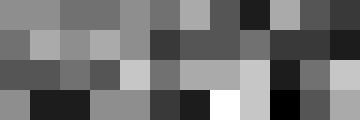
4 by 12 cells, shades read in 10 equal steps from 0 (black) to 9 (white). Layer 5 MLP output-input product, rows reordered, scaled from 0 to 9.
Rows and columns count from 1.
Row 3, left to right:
3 3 4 3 7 4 6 6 7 1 4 7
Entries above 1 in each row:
11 11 11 8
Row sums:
48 43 55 45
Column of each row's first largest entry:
7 2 5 8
